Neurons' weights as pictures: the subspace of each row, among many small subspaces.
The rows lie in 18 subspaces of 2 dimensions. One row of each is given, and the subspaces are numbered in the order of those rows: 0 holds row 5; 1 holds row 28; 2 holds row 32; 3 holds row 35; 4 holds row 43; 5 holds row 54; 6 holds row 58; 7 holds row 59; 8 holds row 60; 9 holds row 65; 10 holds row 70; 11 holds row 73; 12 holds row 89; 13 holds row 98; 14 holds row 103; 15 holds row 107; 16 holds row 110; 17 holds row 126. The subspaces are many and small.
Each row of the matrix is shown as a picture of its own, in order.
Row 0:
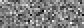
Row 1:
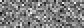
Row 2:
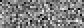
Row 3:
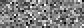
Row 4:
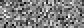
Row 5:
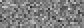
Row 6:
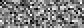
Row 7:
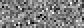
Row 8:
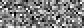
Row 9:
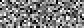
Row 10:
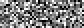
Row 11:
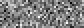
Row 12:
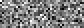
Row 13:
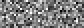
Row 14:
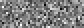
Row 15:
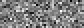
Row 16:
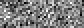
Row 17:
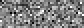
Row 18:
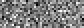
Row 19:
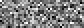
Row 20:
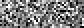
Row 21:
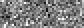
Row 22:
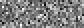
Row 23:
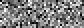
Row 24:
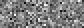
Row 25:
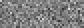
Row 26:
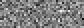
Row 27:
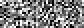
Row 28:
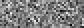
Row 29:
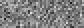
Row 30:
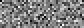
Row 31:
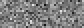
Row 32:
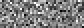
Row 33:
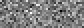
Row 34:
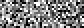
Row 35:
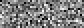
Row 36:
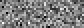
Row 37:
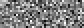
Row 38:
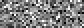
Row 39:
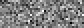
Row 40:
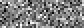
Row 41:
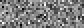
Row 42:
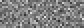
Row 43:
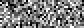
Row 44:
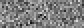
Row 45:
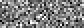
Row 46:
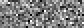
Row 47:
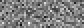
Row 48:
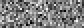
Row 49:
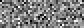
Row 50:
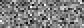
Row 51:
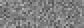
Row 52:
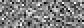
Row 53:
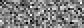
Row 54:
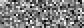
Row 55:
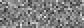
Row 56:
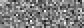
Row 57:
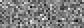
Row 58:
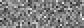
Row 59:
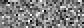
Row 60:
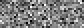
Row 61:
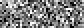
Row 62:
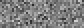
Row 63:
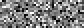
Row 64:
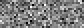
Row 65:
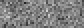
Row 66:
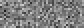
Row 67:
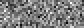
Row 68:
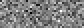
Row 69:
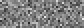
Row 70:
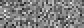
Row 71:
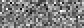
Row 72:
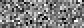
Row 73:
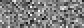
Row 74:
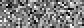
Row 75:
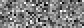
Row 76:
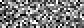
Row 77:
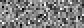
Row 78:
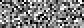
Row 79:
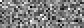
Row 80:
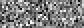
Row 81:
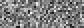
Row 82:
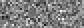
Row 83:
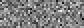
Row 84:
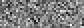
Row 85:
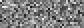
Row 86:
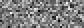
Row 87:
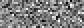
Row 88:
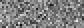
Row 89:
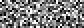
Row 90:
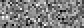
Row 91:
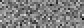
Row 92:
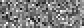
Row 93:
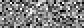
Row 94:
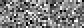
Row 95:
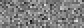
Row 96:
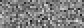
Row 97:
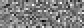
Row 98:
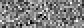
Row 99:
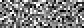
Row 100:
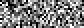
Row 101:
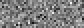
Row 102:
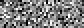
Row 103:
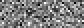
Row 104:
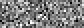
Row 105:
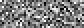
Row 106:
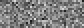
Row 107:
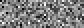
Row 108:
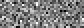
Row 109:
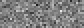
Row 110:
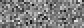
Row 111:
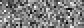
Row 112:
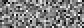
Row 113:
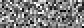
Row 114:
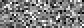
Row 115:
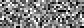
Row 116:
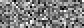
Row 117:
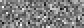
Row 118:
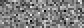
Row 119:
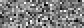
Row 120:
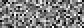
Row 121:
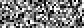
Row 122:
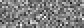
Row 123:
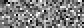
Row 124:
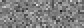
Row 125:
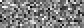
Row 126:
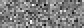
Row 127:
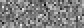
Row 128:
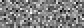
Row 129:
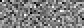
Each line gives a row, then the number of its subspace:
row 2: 3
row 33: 16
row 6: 5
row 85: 0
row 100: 4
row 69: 6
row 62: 16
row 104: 13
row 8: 5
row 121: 2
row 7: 2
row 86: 11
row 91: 12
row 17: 7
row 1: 15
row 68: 16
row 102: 10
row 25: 3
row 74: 1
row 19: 8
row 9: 12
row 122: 13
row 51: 10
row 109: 0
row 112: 7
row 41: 15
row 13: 12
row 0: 7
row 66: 10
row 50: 8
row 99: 2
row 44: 13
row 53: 5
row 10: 11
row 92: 1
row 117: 14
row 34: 9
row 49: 16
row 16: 9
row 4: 10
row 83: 6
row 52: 14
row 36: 14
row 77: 15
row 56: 5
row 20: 1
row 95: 17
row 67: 4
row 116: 11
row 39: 7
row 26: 6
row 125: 0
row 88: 12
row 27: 10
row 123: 7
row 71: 15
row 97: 11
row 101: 2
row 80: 13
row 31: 17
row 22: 15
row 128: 12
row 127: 15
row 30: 16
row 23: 6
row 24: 3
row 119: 3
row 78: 16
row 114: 8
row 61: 1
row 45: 13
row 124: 0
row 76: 12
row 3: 8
